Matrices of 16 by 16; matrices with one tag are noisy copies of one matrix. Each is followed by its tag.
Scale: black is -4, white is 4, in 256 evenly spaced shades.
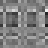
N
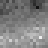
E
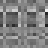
N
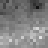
E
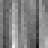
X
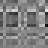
N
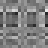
N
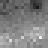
E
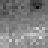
E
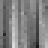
X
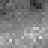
E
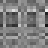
N
